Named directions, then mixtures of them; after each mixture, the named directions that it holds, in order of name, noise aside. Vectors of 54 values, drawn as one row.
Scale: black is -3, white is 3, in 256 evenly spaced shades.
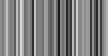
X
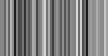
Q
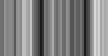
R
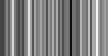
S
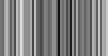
R, X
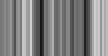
R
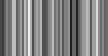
Q, S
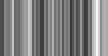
R, S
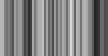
R, S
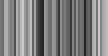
R, X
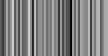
S, X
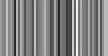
Q, X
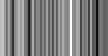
S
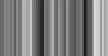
R
